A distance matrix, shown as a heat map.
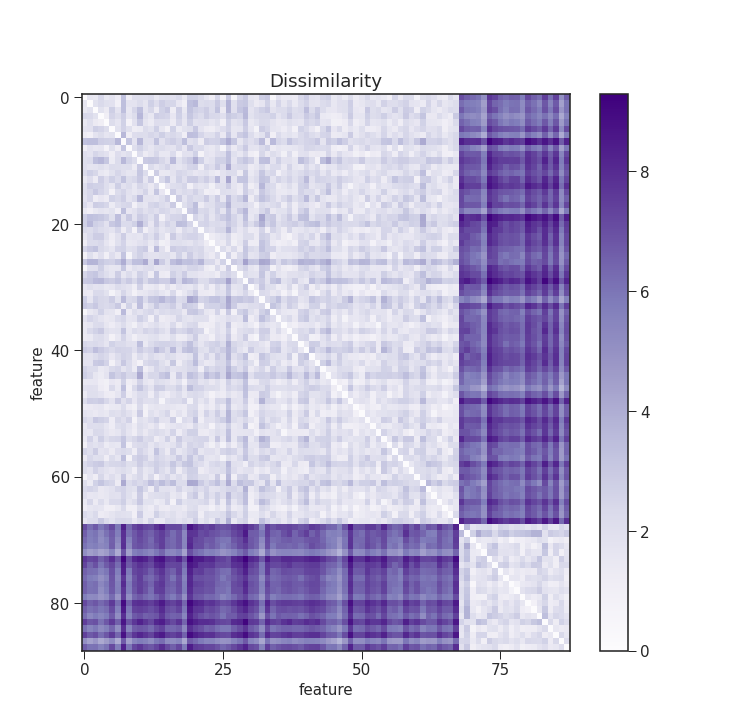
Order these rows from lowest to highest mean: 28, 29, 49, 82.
49, 28, 29, 82
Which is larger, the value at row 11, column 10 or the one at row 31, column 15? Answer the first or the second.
the first
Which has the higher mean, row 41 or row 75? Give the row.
75
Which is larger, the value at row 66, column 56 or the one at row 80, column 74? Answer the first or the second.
the second
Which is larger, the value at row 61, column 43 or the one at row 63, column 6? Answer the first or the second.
the first
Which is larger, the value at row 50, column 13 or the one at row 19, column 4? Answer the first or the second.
the second
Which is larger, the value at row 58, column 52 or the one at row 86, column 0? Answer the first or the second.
the second
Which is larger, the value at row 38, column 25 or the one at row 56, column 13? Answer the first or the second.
the second
